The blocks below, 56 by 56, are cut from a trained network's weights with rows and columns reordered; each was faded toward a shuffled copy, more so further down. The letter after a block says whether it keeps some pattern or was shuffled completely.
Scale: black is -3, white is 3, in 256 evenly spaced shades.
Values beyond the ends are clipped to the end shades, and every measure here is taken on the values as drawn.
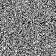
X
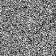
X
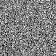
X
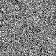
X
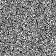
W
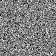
W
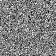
W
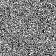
W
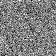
W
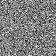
W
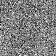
W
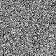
X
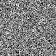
X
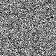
W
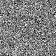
W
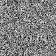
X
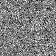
W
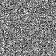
X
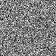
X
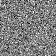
W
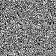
X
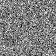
W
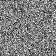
W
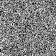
X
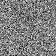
W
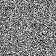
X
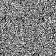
X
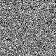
X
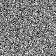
W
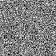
X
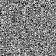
X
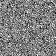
W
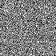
X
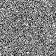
X
